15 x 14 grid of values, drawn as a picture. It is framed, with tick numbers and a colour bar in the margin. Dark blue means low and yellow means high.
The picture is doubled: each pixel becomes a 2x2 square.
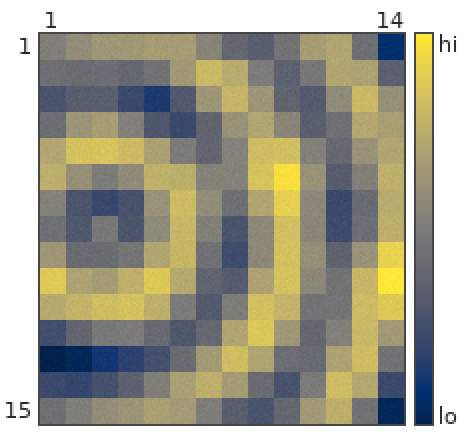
Ninth with the lowest average: bottom left. Odd rows or columns: none. Rings: centred on the middle left. Grain: blotchy. Ninth with the highest average: middle right.
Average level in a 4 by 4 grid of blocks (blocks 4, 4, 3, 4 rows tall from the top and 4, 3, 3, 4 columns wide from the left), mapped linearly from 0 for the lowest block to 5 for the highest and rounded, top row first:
2 2 3 3
3 4 5 3
5 4 4 5
0 3 3 3
